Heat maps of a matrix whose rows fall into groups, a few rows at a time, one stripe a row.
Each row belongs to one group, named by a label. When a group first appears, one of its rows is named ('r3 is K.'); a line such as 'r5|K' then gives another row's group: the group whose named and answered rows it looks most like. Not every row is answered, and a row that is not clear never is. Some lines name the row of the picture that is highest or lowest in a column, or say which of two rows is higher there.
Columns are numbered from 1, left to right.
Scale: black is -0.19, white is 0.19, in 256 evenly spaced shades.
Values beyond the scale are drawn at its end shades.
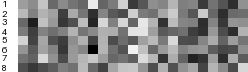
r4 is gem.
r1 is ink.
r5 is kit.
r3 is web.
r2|kit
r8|gem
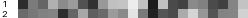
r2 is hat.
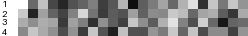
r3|kit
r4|ink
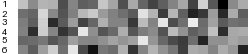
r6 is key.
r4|web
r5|gem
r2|web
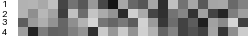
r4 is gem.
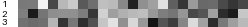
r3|hat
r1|key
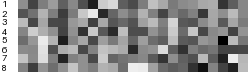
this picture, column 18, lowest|8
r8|gem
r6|key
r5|web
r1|key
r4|ink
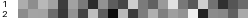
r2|ink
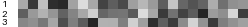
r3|hat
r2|web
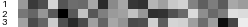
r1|ink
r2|hat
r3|ink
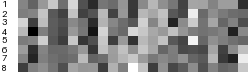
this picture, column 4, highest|1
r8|gem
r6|gem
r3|key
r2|key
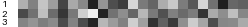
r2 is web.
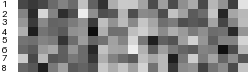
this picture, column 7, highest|2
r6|gem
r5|hat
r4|kit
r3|gem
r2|web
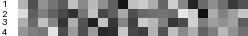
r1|kit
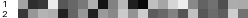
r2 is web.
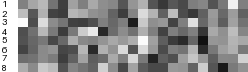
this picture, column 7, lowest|3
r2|kit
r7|hat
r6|web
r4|web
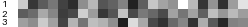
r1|ink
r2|web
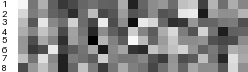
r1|ink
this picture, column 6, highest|3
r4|kit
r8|web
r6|ink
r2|ink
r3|key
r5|kit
